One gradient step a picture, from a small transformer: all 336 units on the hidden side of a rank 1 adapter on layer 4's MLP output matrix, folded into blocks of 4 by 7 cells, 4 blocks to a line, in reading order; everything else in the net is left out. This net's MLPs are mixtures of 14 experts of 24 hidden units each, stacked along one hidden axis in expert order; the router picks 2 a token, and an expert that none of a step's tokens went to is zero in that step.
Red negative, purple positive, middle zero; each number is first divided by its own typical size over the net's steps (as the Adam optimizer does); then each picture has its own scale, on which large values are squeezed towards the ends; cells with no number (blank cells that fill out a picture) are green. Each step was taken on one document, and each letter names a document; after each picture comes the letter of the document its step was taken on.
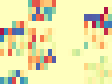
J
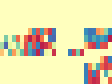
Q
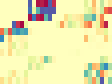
J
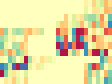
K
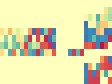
Q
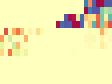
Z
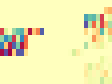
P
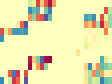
J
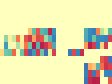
Q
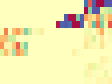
Z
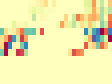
P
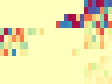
Z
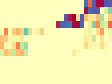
Z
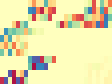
J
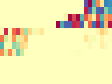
Z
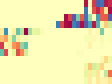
Z
